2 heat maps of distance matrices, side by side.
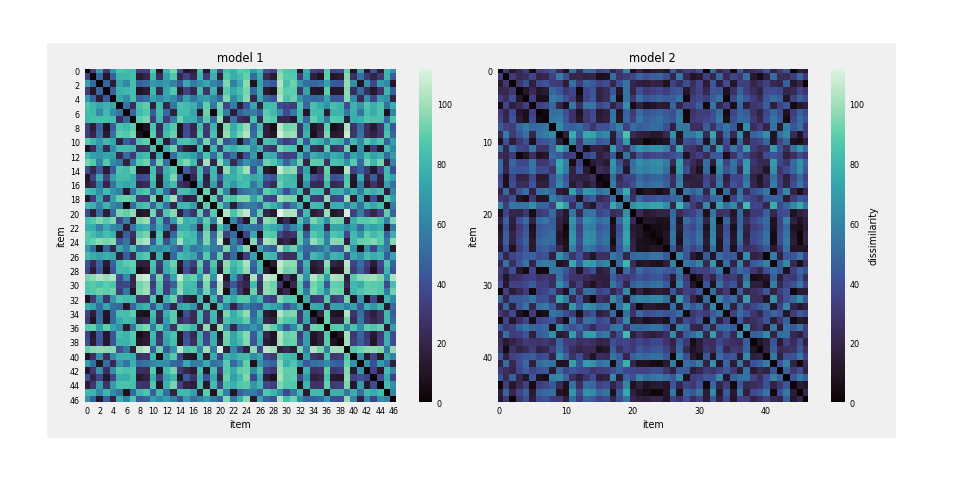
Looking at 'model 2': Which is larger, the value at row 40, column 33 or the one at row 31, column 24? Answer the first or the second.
the first
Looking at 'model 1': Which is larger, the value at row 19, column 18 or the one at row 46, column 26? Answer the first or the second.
the first
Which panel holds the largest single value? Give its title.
model 1
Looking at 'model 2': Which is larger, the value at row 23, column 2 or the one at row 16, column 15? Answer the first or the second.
the first
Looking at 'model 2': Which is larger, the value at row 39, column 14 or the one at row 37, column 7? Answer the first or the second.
the second
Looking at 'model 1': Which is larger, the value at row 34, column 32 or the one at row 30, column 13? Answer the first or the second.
the second
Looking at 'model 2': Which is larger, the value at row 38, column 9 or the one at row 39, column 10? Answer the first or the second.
the first
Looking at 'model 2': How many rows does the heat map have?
47
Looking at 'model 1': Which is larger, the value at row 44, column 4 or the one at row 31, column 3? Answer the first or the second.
the second
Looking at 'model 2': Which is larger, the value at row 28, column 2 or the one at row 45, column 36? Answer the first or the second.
the second
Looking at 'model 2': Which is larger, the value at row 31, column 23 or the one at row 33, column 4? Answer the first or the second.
the second
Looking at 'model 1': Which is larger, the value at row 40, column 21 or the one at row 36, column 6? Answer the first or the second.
the first
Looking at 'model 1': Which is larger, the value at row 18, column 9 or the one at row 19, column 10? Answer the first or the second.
the second
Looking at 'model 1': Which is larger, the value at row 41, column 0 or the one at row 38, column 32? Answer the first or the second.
the first
